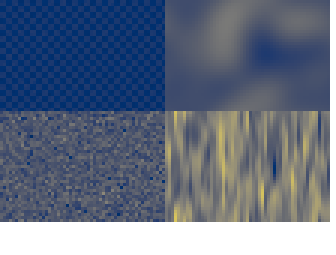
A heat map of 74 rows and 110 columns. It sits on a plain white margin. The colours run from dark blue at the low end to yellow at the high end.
It is made of 2 by 2 panels. Panel 1,1: very low, checkered, faint in contrast. Panel 1,2: low, smooth. Panel 2,1: low, fine-grained. Panel 2,2: middling, streaked downward, strong in contrast.
